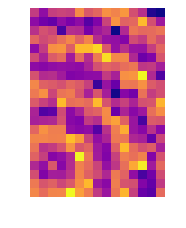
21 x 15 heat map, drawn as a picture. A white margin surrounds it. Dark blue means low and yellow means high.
Rings: centred on the bottom left. Mirror symmetry: none. Histogram: bell-shaped. Slope: none. Seam: none. Odd rows or columns: none. Average level on the scale: 50%.
